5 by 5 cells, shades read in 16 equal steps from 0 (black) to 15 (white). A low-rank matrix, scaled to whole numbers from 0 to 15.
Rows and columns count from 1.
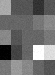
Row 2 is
6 6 6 7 8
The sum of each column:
31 29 31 37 38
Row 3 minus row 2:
2 -1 0 -1 -1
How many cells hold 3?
1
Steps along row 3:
down up same up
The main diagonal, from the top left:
10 6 6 15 5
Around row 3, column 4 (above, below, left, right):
7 15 6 7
